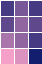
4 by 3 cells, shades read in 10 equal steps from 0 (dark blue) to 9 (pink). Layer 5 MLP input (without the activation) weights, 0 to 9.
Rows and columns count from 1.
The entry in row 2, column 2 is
5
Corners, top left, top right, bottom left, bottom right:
2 2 9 0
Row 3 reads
6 5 2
